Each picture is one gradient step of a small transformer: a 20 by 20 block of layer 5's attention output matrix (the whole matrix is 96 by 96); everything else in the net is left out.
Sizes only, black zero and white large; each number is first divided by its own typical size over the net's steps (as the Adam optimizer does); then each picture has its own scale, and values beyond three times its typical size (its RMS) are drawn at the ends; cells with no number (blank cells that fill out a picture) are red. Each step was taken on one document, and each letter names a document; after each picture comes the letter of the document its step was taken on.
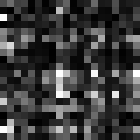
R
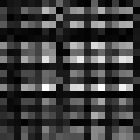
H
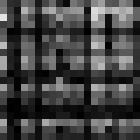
H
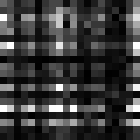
R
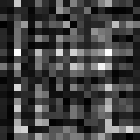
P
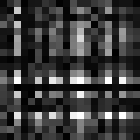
P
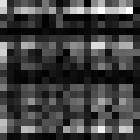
H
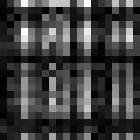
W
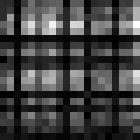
H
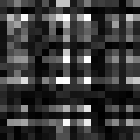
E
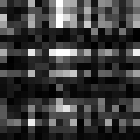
R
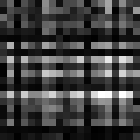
H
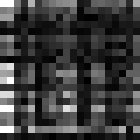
R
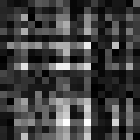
W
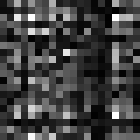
W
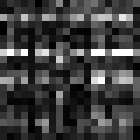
H
